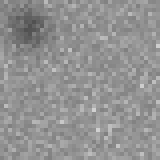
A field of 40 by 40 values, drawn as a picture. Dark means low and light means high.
No single row or column stands out from its neighbours. No regular stripes run through it. The ninth with the lowest average is the top left. A few values lie far out on both sides of the bulk. The halves do not mirror each other. A single dip lies in the top left.
